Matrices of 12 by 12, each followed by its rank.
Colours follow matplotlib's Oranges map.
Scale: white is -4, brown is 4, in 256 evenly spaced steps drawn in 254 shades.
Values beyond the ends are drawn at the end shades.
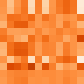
two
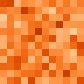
full rank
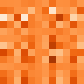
two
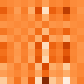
one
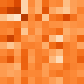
two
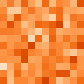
full rank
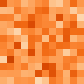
full rank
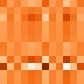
one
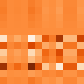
one
